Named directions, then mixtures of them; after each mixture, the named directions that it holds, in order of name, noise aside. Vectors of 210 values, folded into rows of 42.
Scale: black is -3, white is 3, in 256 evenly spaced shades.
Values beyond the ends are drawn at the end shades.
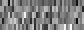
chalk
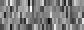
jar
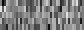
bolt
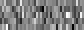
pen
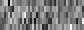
chalk, jar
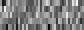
bolt, chalk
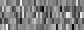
pen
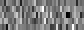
pen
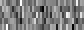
pen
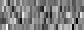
chalk, pen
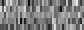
bolt, jar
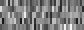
bolt, chalk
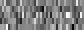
pen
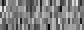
bolt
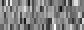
bolt, jar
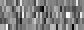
pen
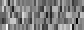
chalk, pen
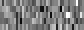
bolt, pen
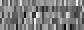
chalk, pen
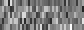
chalk, jar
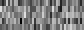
bolt, chalk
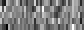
bolt, pen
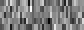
jar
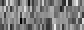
bolt, jar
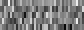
chalk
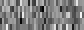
jar, pen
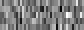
bolt, pen
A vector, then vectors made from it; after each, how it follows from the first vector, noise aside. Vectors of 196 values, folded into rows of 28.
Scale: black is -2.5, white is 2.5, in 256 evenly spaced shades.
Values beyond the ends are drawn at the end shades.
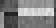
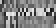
sign-scrambled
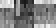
wrapped around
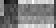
wrapped around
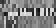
sign-scrambled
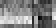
wrapped around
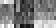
wrapped around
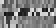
sign-scrambled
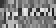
sign-scrambled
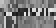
sign-scrambled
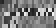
sign-scrambled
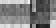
wrapped around
